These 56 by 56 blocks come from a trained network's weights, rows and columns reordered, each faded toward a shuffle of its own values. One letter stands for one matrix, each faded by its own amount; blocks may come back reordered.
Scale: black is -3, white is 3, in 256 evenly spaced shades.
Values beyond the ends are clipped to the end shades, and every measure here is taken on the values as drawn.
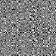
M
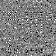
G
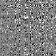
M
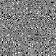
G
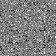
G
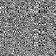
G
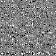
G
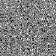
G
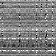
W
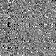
G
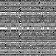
W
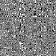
M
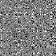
M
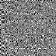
M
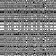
W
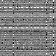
W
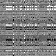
W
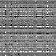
W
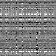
W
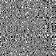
G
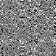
M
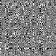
M
